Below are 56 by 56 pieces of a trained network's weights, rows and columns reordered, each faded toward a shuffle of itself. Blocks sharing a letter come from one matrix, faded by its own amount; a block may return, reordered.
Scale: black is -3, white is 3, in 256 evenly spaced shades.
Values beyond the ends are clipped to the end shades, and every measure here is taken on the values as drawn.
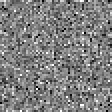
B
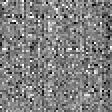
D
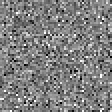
B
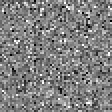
B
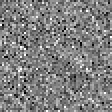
B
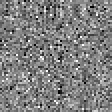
B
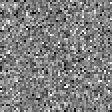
B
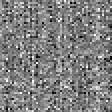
D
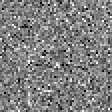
B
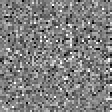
B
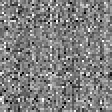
D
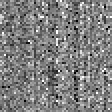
D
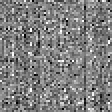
D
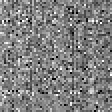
D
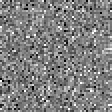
B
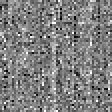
D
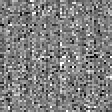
D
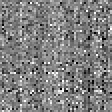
D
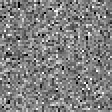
B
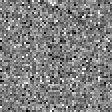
B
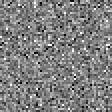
B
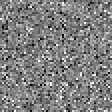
B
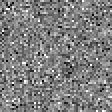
B
